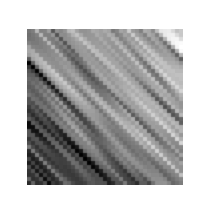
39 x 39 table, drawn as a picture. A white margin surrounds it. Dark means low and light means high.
Mirror symmetry: none. Calmest part: top middle. Odd rows or columns: none. Ninth with the highest average: top right. Slope: up to the top right. Grain: diagonal, down to the right.
